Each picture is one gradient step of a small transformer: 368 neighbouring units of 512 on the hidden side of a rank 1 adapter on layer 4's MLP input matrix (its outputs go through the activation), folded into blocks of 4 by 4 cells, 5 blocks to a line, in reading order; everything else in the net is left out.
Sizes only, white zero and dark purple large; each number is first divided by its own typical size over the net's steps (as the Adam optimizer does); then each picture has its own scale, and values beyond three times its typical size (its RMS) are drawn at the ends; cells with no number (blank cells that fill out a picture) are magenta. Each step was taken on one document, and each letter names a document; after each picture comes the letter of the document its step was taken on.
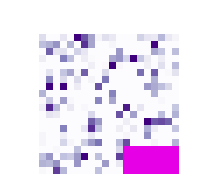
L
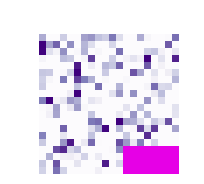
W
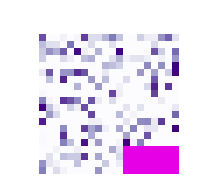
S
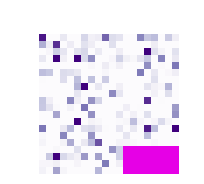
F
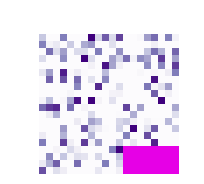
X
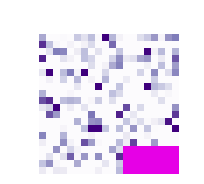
X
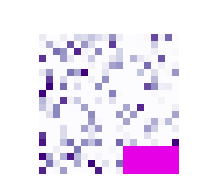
L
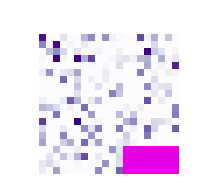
F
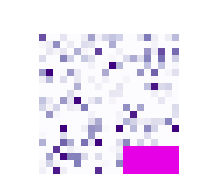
S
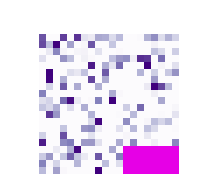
L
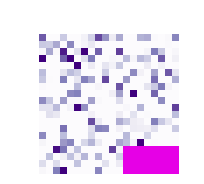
W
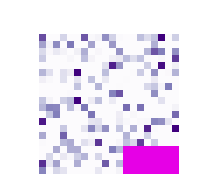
S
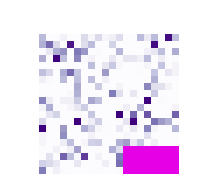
F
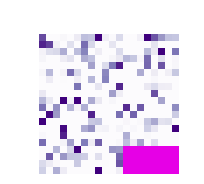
S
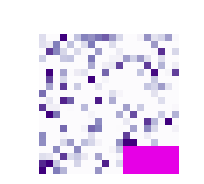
L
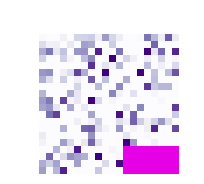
X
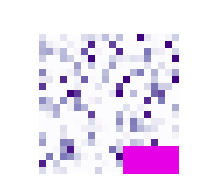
W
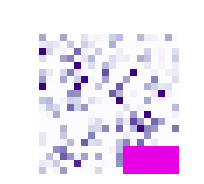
W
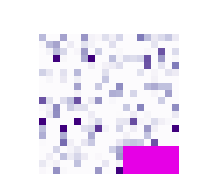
F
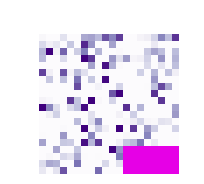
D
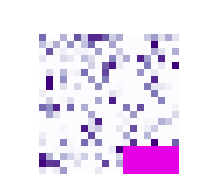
L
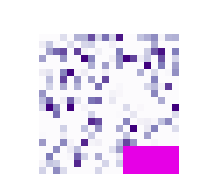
X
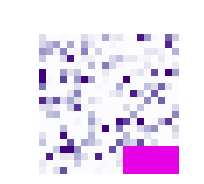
W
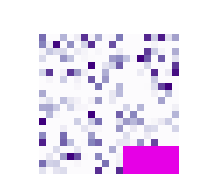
D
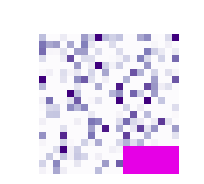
W
